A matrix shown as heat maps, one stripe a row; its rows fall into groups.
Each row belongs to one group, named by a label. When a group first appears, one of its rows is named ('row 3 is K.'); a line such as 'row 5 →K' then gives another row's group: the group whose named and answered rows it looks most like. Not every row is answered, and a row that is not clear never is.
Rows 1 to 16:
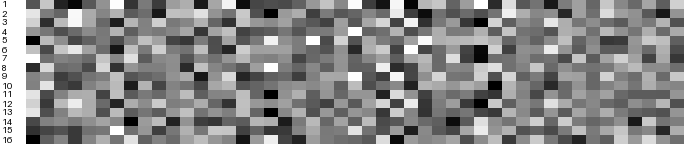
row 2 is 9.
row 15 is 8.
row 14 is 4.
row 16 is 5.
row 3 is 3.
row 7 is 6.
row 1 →8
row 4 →8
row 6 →3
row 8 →5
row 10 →8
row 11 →9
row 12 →3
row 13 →9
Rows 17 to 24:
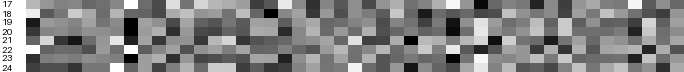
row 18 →9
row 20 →4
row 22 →6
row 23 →4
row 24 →8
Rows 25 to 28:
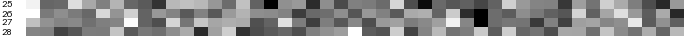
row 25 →9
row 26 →6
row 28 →8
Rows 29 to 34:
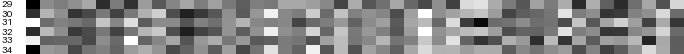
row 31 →6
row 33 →6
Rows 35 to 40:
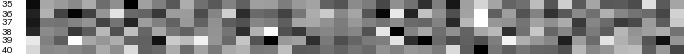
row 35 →4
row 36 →8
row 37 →4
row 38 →5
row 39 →9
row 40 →6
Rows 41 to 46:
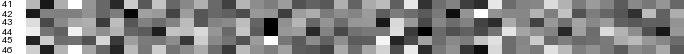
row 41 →3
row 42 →4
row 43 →9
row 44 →9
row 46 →3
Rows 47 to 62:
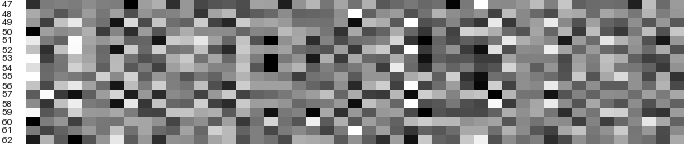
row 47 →4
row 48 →8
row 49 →3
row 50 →4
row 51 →9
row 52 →3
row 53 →9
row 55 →6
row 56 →3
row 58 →3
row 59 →9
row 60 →5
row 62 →8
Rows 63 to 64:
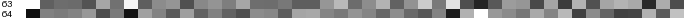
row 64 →4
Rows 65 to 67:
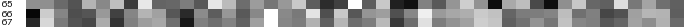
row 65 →8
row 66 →5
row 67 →5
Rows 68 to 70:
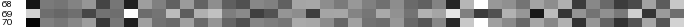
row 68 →4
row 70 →4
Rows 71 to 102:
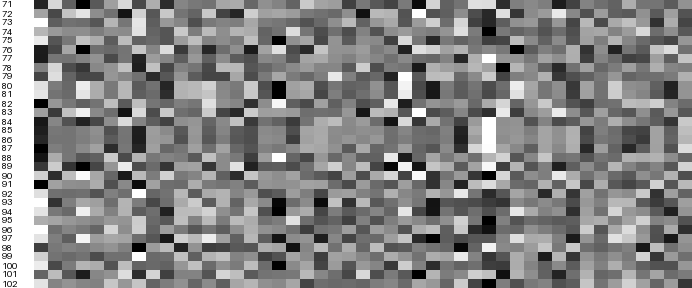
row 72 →3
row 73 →6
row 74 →6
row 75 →9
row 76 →5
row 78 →8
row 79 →8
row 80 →9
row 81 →9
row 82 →5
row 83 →3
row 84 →8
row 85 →4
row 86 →4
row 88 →5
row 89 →8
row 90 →3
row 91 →4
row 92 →6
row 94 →9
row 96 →6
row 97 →9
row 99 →6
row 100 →9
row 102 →6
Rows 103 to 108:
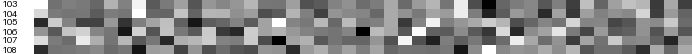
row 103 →6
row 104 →6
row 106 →3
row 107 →9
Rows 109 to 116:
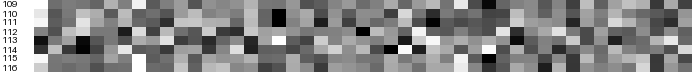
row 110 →9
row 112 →3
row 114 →8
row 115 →6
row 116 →6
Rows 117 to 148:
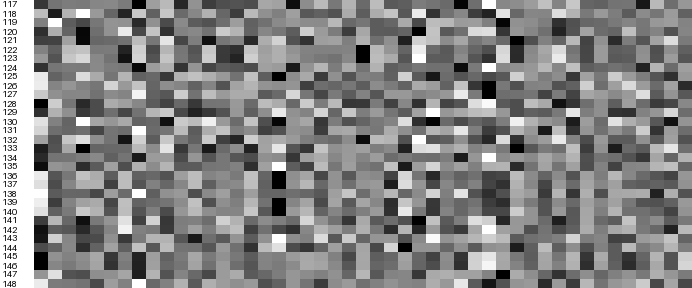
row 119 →8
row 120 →8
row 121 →5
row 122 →3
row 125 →9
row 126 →6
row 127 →6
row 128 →8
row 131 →6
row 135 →5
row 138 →6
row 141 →8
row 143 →5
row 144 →5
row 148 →6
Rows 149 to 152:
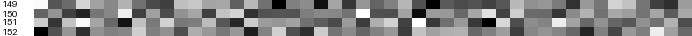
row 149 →9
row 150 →8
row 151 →3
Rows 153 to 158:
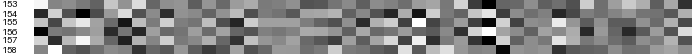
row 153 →6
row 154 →8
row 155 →3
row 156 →4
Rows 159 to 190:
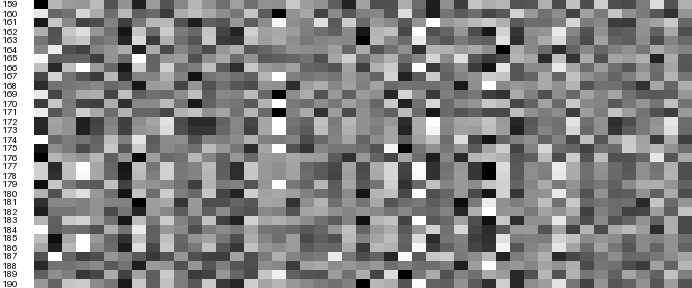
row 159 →4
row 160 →9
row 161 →5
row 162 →3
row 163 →3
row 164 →8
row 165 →6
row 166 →3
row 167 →5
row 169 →9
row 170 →5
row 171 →9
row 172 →5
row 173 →5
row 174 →6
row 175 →5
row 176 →4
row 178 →3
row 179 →5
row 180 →3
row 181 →4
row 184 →6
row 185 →3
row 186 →3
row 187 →8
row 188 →4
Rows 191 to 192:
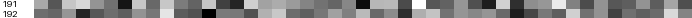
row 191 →3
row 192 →5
